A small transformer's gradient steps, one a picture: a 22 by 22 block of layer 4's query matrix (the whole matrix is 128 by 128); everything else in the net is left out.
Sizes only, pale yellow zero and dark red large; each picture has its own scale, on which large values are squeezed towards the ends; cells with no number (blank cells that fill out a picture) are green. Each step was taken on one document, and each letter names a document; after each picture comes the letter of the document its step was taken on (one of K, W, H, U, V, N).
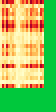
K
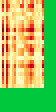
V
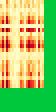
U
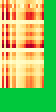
K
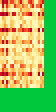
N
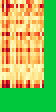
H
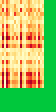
U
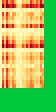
K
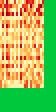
H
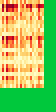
K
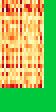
H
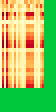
V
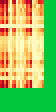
N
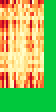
N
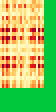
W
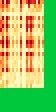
U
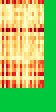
W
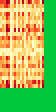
W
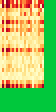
H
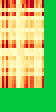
V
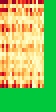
N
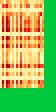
H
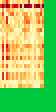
H
